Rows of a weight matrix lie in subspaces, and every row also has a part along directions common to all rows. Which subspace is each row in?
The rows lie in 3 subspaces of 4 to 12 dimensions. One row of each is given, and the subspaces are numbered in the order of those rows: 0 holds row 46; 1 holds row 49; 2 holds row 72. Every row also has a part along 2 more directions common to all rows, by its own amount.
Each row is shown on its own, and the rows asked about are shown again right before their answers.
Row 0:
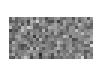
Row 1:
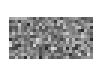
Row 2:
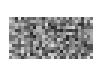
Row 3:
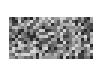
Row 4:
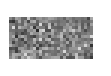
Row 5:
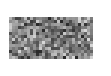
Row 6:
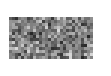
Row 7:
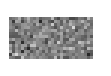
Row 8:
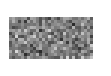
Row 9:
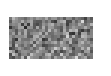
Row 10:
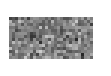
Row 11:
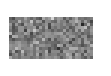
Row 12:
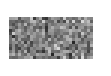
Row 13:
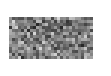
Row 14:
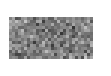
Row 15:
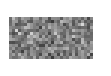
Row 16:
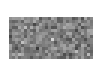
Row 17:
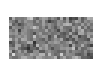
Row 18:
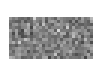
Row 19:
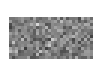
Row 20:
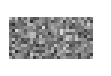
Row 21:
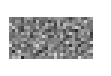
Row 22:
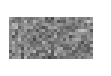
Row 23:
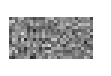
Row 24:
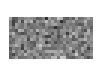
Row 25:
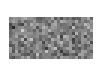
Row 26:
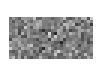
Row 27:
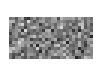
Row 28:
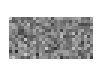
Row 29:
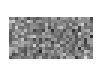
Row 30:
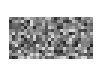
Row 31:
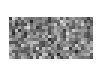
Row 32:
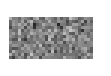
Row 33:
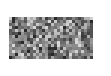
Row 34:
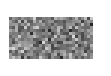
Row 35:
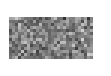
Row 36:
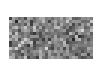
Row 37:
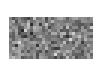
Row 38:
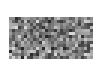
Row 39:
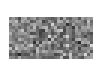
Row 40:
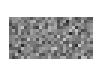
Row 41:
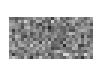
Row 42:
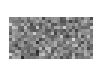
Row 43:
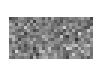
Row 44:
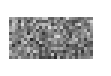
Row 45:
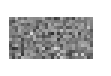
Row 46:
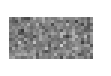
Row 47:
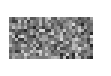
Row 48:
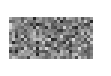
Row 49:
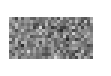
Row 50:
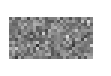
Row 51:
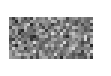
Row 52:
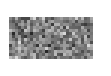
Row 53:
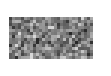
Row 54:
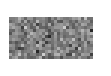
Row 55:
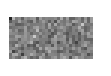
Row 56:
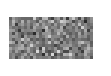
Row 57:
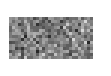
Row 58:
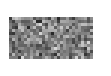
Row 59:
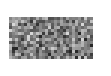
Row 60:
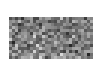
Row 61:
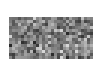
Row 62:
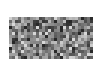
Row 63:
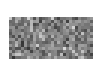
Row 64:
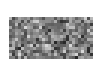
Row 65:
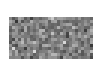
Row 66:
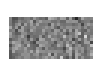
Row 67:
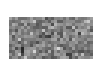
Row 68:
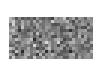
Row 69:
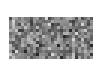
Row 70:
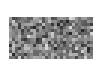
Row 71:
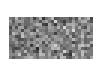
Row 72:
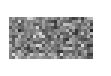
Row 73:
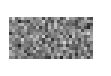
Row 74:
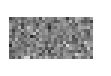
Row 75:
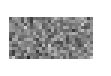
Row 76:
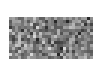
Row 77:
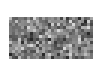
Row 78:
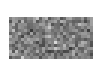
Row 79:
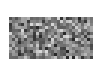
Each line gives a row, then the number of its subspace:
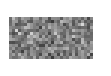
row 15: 1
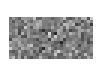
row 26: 2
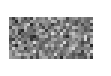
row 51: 0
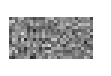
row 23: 0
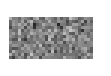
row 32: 2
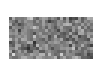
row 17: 2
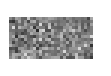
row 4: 0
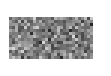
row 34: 2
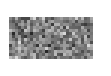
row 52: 0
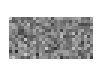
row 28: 0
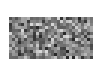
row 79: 0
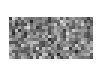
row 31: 1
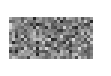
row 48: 0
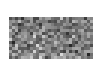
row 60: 2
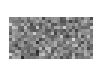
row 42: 1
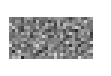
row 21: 2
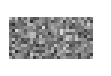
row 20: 1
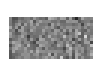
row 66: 1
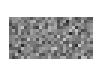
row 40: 2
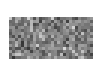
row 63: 2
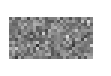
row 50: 1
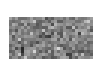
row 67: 1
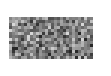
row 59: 1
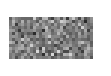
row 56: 1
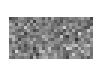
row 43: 1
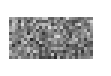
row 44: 1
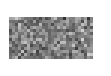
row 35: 2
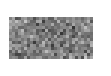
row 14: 0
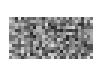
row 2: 1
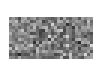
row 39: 0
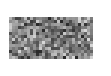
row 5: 0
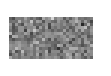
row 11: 1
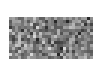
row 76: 2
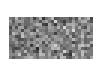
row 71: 1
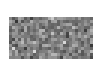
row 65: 0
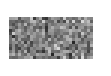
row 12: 1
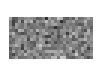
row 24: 1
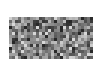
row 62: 2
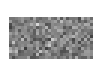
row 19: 0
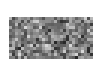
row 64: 2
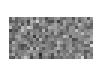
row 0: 1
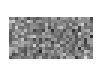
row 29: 0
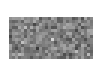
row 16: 2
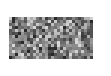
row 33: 2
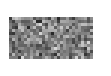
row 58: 2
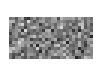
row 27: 0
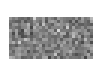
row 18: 0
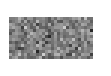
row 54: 1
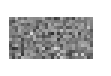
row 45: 1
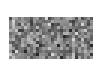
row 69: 1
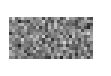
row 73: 1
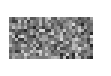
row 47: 0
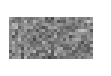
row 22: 1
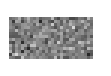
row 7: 2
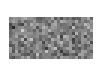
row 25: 0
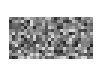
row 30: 2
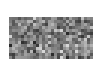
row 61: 1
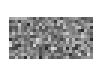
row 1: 2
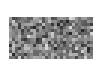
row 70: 2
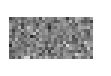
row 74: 1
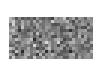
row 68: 1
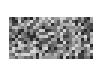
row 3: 0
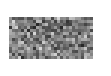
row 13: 2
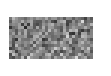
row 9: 2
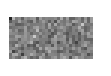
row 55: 2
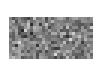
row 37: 0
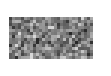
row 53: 2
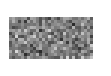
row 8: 0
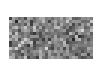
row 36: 2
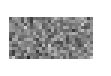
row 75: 2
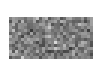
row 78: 1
